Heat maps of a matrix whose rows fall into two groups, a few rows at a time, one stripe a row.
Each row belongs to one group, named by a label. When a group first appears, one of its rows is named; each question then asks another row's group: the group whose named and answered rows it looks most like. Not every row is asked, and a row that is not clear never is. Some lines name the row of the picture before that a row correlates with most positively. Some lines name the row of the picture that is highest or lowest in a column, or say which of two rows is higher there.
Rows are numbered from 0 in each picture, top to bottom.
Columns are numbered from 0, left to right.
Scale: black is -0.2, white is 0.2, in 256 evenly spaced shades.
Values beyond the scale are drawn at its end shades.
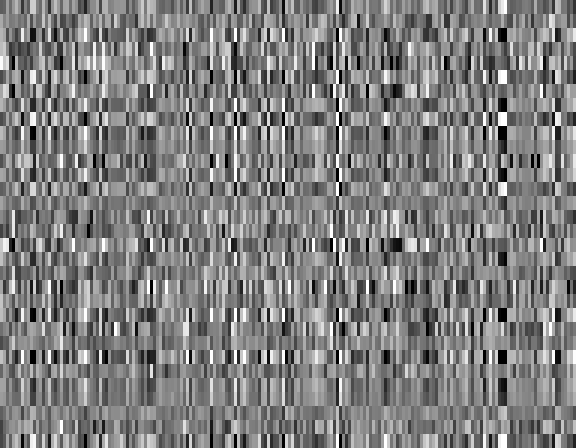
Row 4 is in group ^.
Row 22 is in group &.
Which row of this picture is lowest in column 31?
11
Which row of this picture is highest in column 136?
3
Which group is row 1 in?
^
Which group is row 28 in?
&
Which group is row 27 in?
&
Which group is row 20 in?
^
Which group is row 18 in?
&
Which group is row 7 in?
&
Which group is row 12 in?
&
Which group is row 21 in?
^
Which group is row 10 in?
&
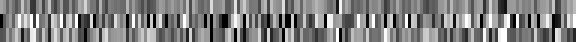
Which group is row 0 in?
&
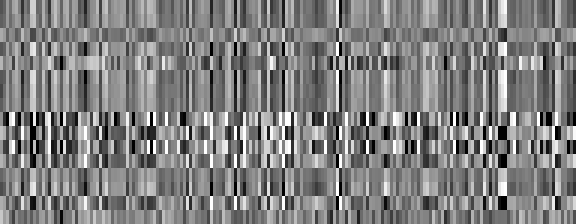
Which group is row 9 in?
&
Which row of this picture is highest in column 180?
4
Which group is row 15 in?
^
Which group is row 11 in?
&
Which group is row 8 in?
^
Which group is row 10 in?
^
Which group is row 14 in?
&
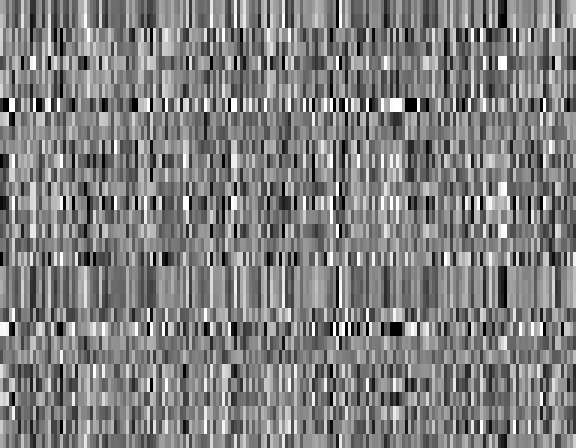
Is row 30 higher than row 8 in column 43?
No
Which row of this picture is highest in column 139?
7
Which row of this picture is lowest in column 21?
14
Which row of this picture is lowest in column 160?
14
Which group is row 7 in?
^
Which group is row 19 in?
&
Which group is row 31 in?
&
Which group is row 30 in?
^
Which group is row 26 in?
^
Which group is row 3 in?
^
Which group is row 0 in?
&
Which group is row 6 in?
^
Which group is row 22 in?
^
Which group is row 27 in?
^
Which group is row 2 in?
^
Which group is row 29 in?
^
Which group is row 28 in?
^
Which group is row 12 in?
^
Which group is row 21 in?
&
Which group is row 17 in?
^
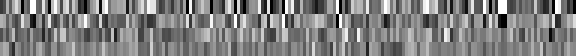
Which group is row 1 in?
&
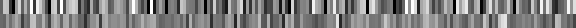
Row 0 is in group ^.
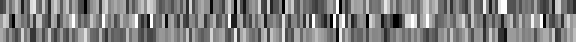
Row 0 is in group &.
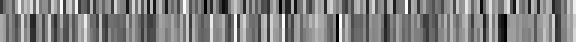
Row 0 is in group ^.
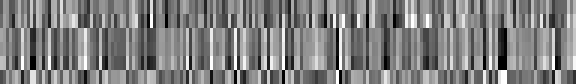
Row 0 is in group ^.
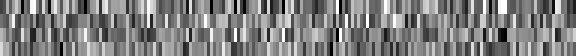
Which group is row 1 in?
^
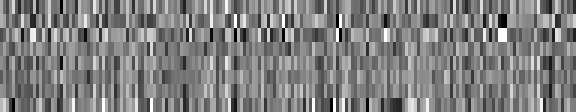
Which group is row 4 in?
^
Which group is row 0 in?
^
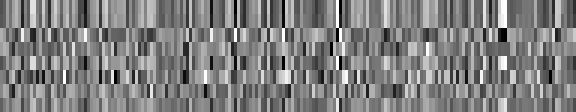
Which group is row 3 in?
^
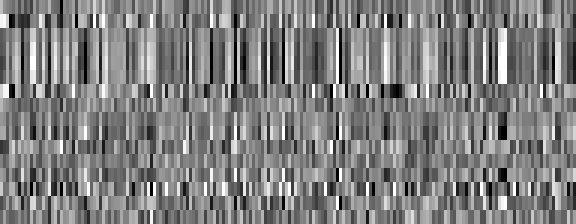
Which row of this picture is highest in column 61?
10
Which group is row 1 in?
^
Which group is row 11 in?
^
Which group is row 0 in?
^
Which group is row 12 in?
&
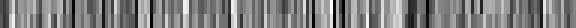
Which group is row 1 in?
^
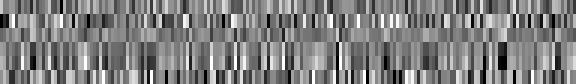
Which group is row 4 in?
&
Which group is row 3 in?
&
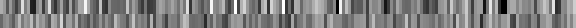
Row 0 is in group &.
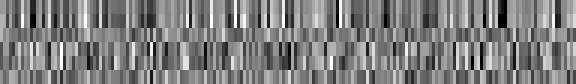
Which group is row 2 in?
^
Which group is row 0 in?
&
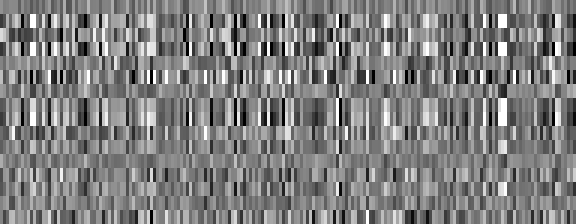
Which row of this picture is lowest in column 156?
2
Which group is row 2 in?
^
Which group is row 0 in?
^
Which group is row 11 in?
&
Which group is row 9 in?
^
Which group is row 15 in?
^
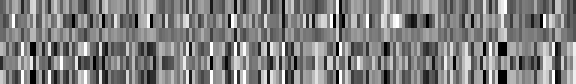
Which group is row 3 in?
&
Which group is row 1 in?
^
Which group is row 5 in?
&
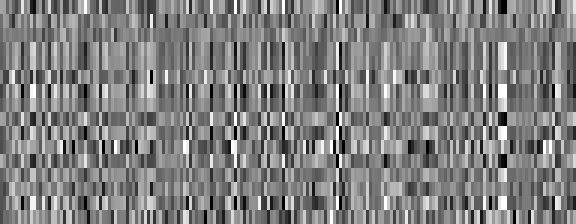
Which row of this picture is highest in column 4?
5
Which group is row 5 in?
^
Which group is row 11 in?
&
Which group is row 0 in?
&
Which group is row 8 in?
&
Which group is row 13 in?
^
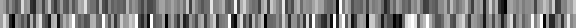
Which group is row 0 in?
&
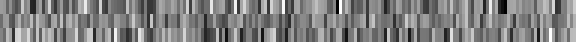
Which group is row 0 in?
&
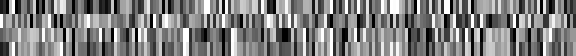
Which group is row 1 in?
^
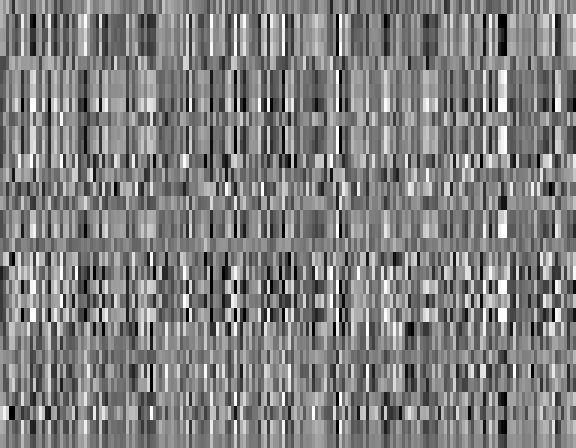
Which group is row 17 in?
^
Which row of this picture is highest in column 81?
1
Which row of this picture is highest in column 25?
19
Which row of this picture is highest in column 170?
13
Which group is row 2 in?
&
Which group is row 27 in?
^
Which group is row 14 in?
&
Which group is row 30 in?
&
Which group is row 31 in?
&
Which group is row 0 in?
^
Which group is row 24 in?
^
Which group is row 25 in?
&
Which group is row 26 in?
^
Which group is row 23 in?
^
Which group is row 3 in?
&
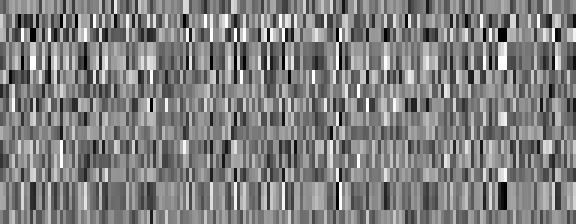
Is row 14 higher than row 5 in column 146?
Yes
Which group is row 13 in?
&
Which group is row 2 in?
&
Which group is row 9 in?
^
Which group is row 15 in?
^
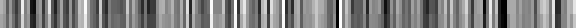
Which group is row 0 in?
&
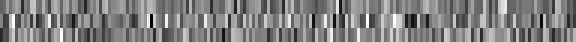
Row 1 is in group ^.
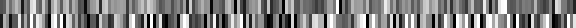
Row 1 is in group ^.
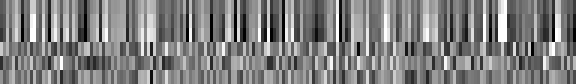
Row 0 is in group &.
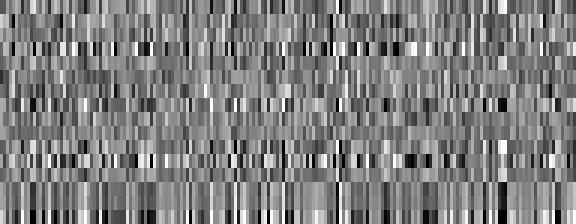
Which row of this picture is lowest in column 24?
11
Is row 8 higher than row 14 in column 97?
Yes
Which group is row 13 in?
&
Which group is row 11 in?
^
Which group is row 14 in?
&
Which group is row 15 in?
&
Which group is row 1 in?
^
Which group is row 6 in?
^
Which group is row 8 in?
^
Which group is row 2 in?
^
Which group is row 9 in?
^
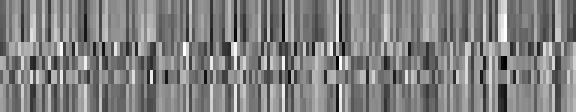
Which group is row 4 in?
&
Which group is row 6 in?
&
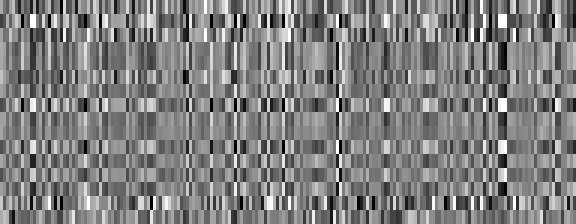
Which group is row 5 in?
^
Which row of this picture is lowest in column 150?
1
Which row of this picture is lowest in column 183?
0
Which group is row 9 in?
&
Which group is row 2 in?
^
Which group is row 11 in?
&
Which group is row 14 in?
^
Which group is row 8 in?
&
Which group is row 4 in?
&
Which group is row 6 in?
&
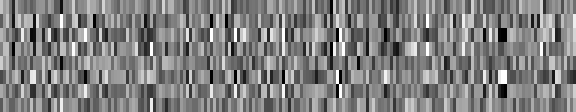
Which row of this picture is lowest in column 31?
1
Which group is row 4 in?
^
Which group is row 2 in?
&
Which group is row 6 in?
&
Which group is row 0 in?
^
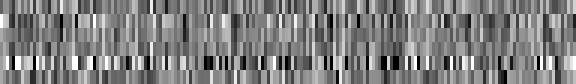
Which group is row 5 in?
&
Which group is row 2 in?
^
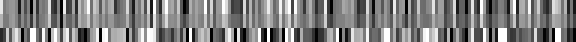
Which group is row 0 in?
^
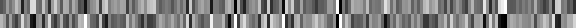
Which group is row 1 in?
&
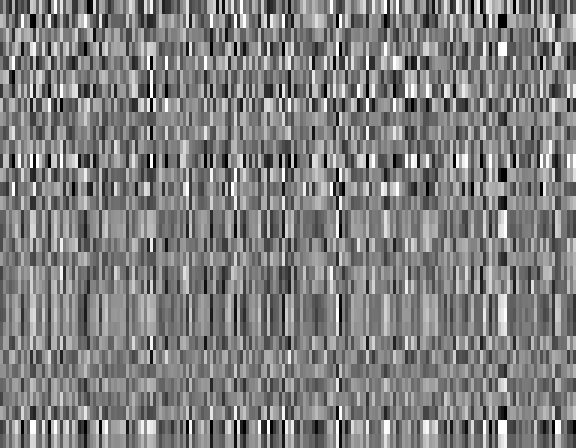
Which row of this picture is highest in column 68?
4
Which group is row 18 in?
&
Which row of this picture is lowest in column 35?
1
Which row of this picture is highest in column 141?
30
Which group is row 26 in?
&
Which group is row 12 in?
&
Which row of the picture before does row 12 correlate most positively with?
1
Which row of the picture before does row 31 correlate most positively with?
0
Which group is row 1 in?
&
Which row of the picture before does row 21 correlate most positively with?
0
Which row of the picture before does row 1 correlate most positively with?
1
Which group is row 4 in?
^
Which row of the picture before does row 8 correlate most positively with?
1
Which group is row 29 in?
&
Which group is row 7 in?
^
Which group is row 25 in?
^
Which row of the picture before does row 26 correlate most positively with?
1
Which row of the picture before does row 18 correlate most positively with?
1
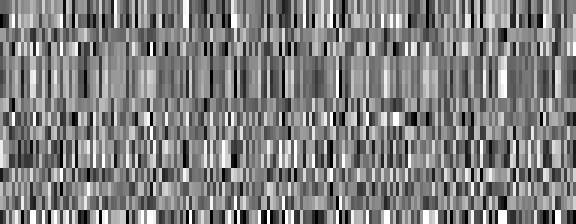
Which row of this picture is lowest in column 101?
11
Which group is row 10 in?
^
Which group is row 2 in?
&
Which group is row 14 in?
&
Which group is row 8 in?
^
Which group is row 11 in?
^
